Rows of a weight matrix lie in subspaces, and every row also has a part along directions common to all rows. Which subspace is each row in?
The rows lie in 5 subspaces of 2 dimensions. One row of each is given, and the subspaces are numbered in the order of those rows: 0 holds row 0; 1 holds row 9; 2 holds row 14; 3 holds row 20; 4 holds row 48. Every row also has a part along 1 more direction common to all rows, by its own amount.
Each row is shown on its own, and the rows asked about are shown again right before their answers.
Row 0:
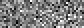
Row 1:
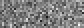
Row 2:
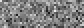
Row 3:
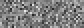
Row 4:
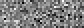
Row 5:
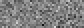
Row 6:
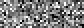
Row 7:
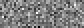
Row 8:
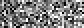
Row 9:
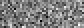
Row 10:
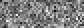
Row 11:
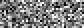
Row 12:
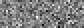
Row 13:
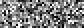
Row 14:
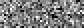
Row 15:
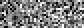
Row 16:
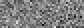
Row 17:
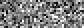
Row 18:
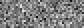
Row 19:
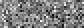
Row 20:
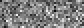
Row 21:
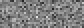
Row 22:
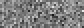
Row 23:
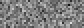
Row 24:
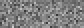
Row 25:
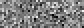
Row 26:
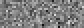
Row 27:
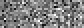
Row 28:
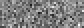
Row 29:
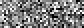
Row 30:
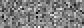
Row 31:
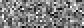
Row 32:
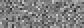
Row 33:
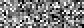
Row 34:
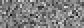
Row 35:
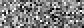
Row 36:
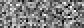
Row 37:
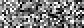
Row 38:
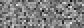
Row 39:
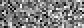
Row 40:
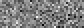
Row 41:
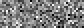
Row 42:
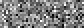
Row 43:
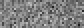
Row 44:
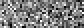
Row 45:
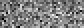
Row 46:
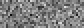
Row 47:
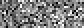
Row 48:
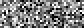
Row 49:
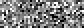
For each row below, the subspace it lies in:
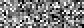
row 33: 3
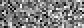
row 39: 1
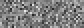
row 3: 4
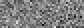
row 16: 0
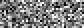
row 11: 4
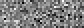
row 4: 0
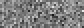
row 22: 1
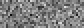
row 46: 2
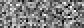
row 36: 2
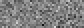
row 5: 0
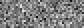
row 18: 2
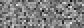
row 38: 2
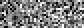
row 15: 1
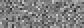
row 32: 4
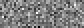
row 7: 3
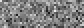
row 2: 3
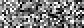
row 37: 4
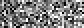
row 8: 1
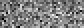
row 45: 4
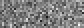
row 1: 1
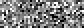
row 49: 1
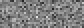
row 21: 4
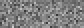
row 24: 4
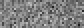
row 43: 1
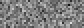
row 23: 2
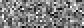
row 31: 3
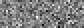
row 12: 0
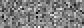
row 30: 3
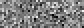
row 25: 1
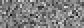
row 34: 2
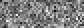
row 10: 3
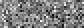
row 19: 3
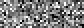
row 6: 3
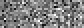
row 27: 0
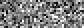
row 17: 1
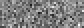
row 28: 1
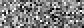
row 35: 4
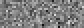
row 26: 0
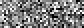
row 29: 2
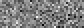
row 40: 0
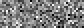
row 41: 0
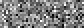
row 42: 3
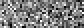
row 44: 1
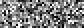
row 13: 0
